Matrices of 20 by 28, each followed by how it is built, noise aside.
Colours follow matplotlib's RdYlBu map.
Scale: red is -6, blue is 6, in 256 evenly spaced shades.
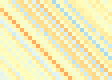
Toeplitz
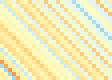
Toeplitz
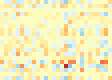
low rank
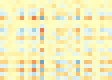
low rank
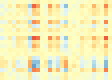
low rank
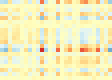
low rank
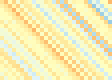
Toeplitz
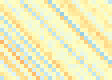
Toeplitz
